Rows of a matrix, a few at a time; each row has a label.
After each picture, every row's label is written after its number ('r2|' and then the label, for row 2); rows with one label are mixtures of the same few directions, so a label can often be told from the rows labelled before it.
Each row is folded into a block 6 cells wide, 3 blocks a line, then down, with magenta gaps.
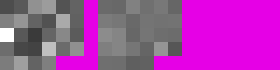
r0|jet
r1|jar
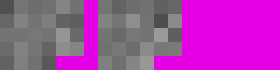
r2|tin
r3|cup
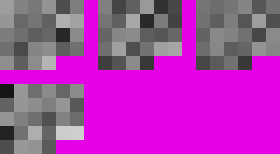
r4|tin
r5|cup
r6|cup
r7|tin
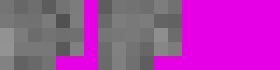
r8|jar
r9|tin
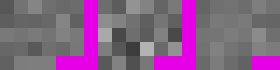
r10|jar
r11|jet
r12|tin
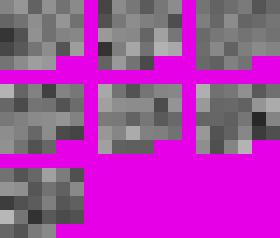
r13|jar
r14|tin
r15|cup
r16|tin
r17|jar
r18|tin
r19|tin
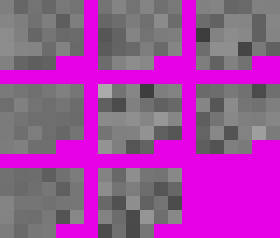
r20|jar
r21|jar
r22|jet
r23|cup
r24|tin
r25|cup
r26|jar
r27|jet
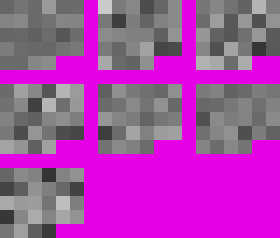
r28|tin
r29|tin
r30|cup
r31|cup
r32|tin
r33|jet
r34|tin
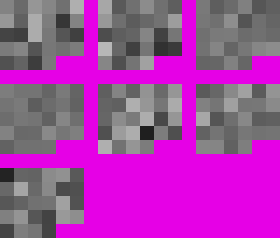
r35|jet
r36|tin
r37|cup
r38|jet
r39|jet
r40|jet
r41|tin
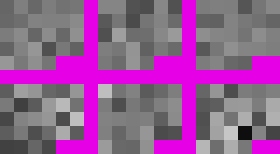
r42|jet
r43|jet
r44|tin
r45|cup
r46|tin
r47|jet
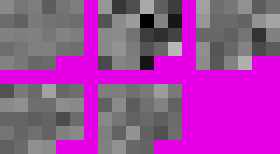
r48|tin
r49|cup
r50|tin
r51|tin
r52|cup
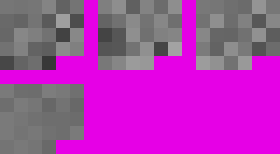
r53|cup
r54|jar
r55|cup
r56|cup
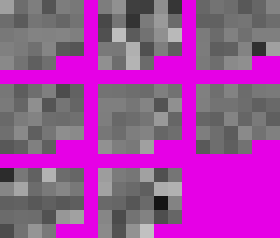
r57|tin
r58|jet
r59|jar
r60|cup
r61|cup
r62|jet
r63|tin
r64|tin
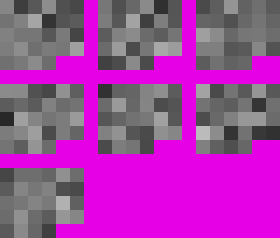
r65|cup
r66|cup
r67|jar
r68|jet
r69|tin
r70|tin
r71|tin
